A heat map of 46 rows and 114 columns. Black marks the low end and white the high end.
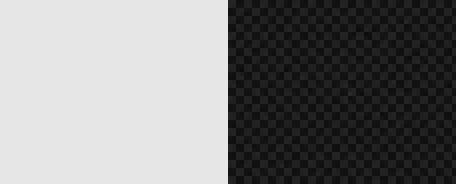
The table splits into one row of 2 panels. Panel 1,1: very high, flat. Panel 1,2: very low, checkered, faint in contrast.
